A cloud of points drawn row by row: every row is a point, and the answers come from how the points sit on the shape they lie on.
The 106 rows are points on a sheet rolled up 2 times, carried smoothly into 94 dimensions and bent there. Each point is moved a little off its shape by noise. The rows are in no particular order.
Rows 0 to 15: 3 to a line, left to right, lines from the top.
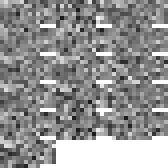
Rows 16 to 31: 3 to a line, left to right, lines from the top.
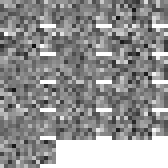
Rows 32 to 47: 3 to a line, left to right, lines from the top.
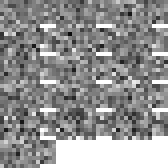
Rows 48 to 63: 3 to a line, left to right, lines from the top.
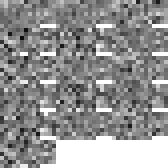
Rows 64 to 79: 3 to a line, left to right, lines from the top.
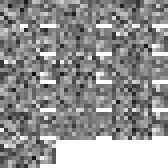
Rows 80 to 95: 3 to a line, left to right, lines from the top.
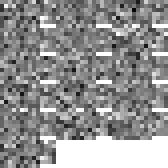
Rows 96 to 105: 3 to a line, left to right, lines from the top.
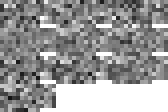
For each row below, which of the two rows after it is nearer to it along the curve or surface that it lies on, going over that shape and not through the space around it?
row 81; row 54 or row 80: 54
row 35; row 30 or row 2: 30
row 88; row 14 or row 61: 61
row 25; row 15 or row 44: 44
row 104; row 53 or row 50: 50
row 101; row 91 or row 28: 91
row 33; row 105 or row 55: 55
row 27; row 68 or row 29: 29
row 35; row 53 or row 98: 98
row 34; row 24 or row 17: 17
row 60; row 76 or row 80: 80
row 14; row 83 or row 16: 16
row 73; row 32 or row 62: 62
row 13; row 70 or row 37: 70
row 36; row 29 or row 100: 100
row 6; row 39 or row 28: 39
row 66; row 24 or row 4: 4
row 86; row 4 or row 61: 4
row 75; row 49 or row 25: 25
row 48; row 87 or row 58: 87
